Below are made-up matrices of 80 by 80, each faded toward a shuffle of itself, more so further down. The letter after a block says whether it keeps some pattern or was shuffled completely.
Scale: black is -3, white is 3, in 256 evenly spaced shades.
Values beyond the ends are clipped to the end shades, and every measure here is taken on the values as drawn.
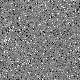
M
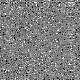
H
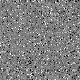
H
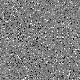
H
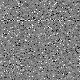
H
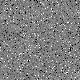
M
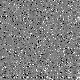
H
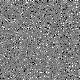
H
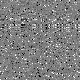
H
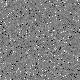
M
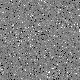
M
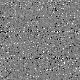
H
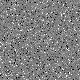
M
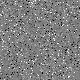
M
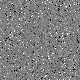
M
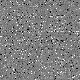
H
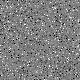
M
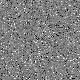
M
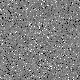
M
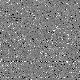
H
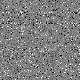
H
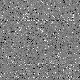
H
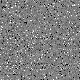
H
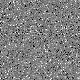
H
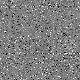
H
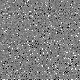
H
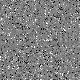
H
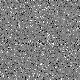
H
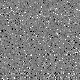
H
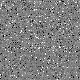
H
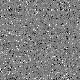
H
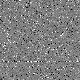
H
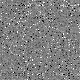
H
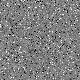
M
